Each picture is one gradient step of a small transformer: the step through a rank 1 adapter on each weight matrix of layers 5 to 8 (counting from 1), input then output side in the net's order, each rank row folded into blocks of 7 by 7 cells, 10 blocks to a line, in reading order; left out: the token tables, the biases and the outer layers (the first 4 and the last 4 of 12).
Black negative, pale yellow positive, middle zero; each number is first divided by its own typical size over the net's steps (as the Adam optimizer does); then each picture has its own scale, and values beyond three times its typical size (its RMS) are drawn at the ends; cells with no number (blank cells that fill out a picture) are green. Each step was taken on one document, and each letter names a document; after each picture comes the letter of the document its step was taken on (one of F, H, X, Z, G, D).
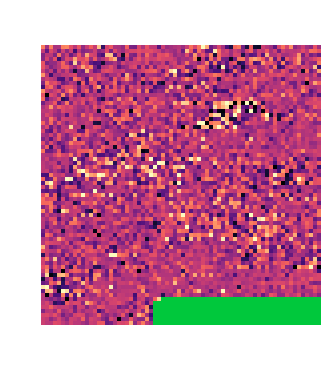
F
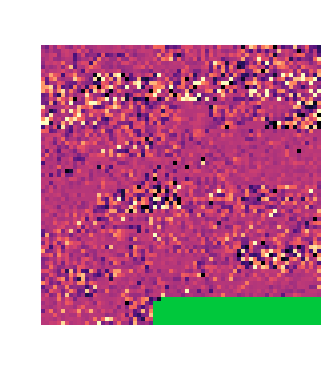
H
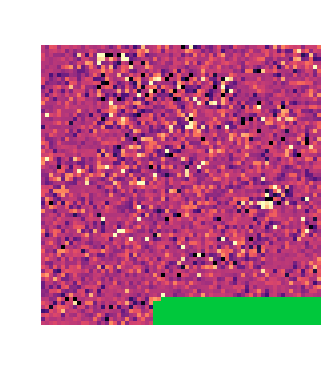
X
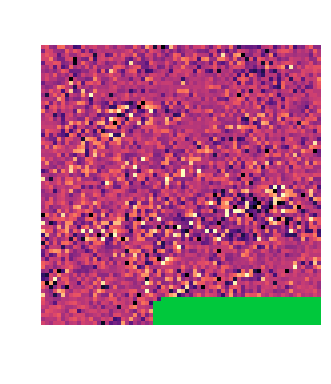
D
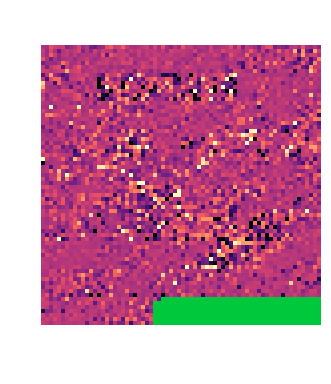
X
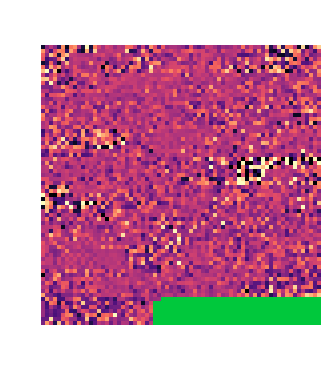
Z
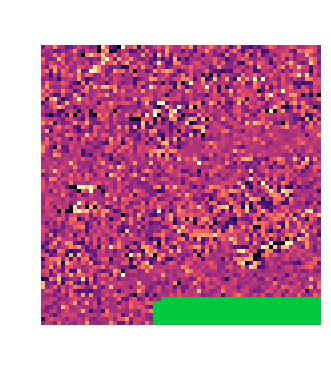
F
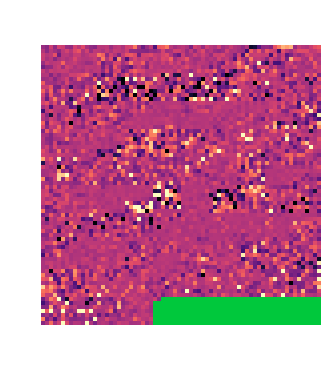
H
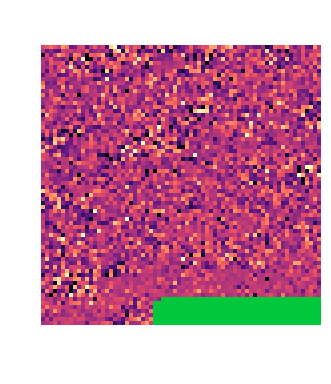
F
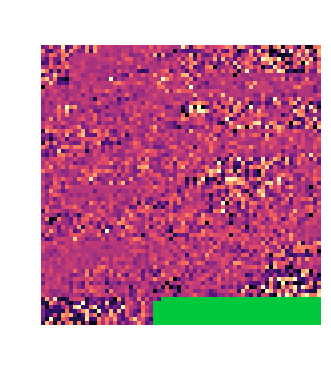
Z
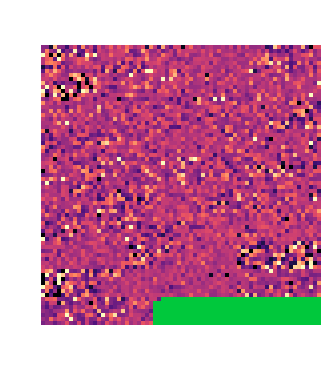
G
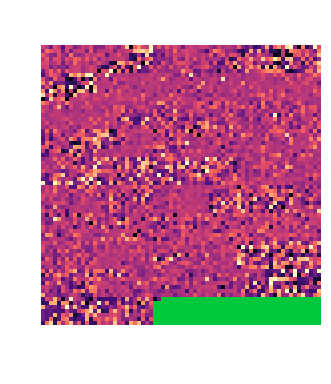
Z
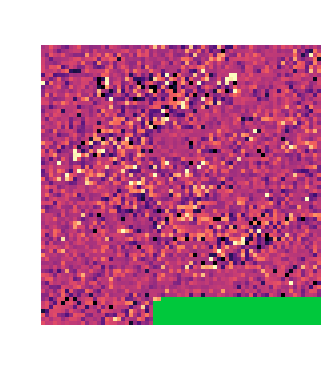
X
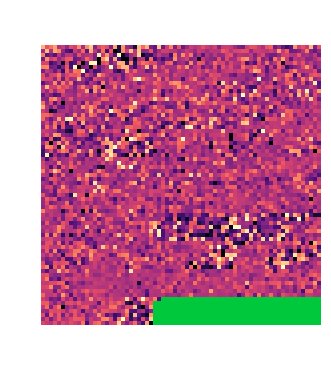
F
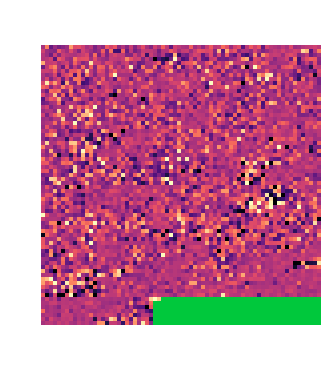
D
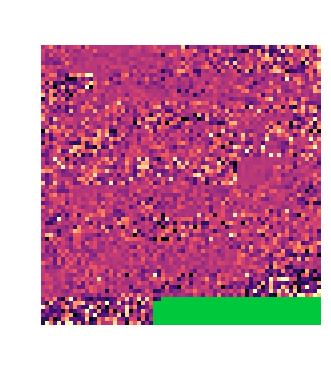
Z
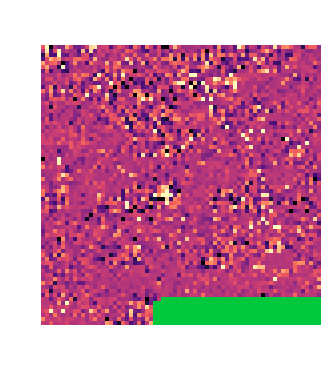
H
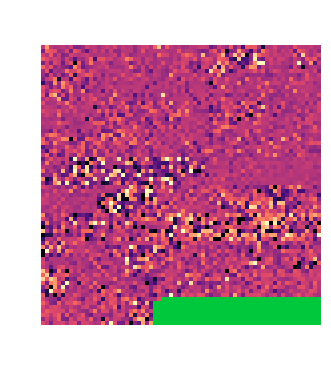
D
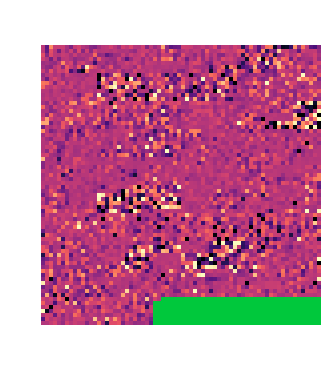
H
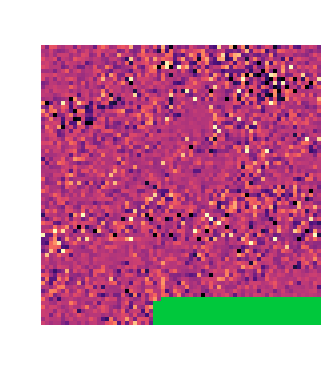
D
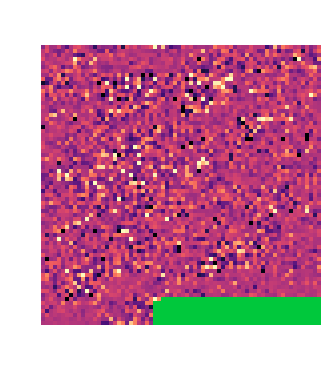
X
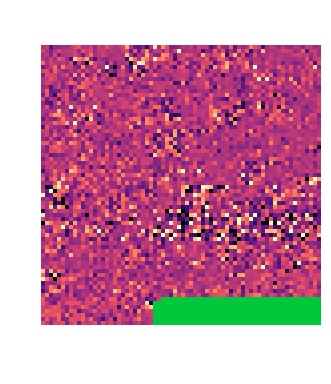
D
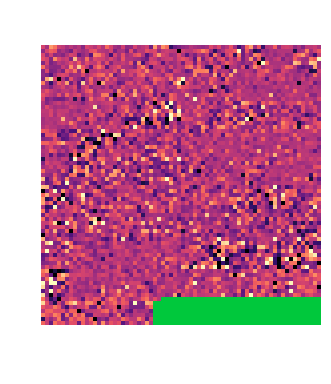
D
